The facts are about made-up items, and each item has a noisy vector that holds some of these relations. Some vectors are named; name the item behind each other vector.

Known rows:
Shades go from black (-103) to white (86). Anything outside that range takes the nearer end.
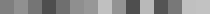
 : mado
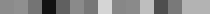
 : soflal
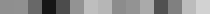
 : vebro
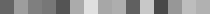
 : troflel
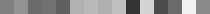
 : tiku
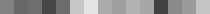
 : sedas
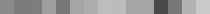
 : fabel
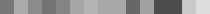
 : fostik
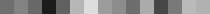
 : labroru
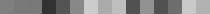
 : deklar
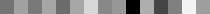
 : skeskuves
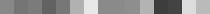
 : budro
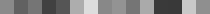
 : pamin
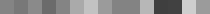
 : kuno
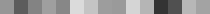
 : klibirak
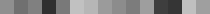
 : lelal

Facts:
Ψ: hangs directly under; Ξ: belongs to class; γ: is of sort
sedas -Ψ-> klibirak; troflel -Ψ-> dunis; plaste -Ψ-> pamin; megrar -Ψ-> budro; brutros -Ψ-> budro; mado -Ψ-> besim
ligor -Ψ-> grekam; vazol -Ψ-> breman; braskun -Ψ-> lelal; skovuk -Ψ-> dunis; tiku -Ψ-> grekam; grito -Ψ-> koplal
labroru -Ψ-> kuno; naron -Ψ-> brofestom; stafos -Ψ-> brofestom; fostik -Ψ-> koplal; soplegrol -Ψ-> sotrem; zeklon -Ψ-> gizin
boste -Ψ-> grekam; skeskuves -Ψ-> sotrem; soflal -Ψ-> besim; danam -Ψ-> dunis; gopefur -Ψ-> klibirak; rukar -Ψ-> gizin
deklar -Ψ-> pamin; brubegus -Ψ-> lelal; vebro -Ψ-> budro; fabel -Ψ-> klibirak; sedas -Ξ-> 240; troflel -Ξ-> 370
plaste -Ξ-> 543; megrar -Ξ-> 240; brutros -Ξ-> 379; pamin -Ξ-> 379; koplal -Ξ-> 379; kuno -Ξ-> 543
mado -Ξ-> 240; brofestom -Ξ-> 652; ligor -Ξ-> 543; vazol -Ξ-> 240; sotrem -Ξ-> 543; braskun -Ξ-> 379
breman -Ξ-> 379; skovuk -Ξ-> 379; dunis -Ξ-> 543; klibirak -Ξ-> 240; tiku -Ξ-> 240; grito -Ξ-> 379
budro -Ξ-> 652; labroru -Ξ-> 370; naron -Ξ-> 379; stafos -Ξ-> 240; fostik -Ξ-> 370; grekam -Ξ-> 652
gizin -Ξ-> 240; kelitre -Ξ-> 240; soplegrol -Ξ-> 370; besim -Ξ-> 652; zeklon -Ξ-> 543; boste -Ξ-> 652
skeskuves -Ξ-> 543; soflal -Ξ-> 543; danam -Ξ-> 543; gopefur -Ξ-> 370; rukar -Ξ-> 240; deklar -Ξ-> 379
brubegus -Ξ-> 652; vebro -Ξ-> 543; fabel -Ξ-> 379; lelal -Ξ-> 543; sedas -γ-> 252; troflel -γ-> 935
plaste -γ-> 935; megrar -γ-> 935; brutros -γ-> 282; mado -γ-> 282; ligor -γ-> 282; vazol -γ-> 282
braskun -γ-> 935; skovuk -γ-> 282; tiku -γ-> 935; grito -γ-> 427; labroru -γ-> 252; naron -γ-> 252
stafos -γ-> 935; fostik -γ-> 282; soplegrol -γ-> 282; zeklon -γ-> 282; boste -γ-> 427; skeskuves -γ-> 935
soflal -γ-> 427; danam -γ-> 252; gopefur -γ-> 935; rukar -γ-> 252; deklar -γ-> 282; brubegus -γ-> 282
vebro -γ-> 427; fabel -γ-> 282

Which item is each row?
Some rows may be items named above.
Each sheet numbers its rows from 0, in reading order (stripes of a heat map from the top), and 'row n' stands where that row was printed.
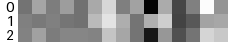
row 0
skeskuves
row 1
dunis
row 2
soplegrol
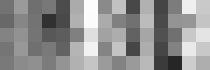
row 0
megrar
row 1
danam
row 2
brutros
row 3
megrar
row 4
koplal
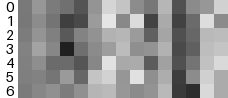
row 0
skovuk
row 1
plaste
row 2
vazol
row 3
grito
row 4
brutros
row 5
gopefur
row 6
koplal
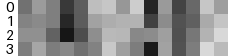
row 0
braskun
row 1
brubegus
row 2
vebro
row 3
soplegrol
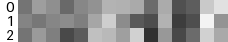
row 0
fostik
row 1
sotrem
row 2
braskun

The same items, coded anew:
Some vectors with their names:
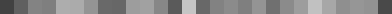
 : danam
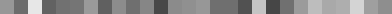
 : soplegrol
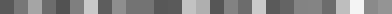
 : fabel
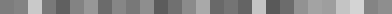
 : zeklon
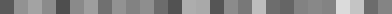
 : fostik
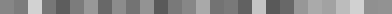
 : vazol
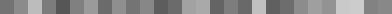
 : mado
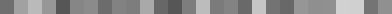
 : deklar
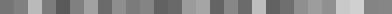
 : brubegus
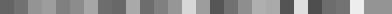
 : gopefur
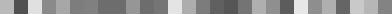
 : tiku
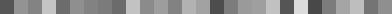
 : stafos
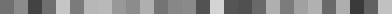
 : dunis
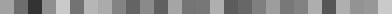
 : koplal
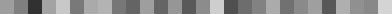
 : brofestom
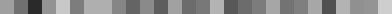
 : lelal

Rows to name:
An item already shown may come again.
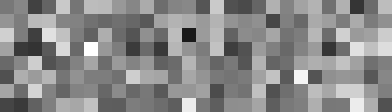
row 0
dunis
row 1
vebro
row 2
budro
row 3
klibirak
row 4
skovuk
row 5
troflel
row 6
brutros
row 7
sedas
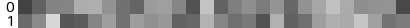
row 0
danam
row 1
skovuk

